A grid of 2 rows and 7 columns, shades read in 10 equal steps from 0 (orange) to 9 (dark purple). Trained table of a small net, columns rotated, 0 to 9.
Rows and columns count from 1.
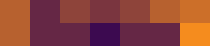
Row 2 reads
3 7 7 9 7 7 0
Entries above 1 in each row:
7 6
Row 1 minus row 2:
0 0 -2 -3 -2 -4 2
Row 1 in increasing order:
2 3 3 5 5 6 7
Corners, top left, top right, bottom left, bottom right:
3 2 3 0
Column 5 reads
5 7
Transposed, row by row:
3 3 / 7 7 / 5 7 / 6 9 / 5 7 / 3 7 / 2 0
